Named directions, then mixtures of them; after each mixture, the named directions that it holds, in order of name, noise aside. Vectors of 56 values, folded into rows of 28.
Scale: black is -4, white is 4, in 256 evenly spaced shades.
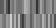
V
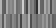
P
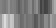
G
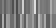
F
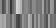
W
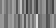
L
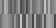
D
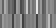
D, L, P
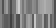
D, G, W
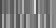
F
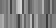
L, P, W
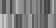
G, W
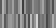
L, P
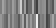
L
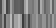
P, V, W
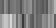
D, G, V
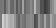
F, G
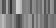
W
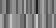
L, V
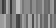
W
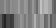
G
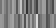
L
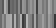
D, F, V
